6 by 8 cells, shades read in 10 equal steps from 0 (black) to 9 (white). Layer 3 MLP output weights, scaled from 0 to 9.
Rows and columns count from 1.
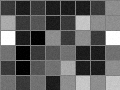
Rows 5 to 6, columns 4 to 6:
4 6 1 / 1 5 7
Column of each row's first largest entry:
8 6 1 1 5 6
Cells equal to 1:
11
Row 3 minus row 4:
5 1 -2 2 -2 4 1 5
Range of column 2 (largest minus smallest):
2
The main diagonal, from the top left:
2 2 0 3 6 7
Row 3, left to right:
9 1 0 5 2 5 2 9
